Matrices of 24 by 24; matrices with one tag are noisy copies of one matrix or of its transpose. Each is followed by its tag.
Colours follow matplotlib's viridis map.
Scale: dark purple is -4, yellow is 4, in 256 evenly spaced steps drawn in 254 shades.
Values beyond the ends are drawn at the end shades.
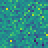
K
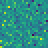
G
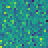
G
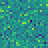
K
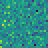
G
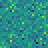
K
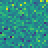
G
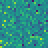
G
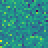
G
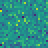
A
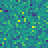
A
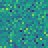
K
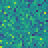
G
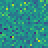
G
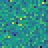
A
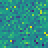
K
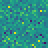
K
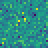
A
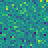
G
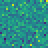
G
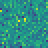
A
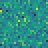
A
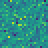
A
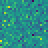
G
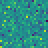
G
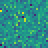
A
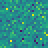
K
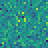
A
